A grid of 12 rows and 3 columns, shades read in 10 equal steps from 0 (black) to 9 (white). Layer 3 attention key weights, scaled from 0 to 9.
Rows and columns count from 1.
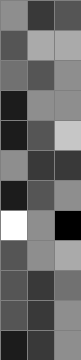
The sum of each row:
10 15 12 11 11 9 9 14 14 9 10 8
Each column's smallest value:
1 2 0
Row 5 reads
1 3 7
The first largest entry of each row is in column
1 2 3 2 3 1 3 1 3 3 3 3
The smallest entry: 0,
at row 8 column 3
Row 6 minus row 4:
4 -3 -3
